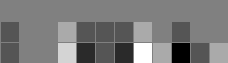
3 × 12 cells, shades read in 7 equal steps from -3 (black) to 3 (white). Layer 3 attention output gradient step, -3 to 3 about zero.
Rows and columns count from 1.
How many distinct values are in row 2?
3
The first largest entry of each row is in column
1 4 8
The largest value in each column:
0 0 0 2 0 0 0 3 1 0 0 1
